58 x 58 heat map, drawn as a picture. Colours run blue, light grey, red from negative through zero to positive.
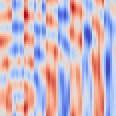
On average the colour sits 50% of the way up the scale. Stripes running up and down repeat 5 times from left to right. Concentric rings centre on the bottom left.
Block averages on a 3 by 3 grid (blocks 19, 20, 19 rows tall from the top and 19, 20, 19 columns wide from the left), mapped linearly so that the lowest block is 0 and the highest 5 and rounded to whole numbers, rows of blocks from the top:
210 | 220 | 512
